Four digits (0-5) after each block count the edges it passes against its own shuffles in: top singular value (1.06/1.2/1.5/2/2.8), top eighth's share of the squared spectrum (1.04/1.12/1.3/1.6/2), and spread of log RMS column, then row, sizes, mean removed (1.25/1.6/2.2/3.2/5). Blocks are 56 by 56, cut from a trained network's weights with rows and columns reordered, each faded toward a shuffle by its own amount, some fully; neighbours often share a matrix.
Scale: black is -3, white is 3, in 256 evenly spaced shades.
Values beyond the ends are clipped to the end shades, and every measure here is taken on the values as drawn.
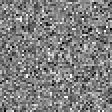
0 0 0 0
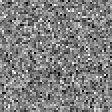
0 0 0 0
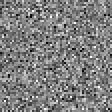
1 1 0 0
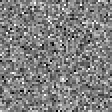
0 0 0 0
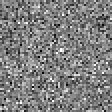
0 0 0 0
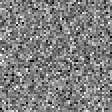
0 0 0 0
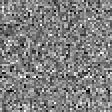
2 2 0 3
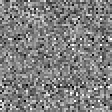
2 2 0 2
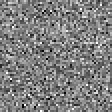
1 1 0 1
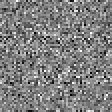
2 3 0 3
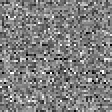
2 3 0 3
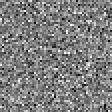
0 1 0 0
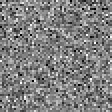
1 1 0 1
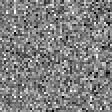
2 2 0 0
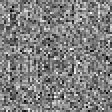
3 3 1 0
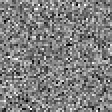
1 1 0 1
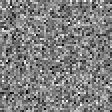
0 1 0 1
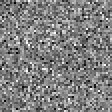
1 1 0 1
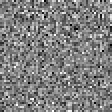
3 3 2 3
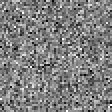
2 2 0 0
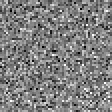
1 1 0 0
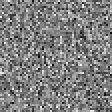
2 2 0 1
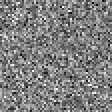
1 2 0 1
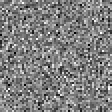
2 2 1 0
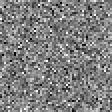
1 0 0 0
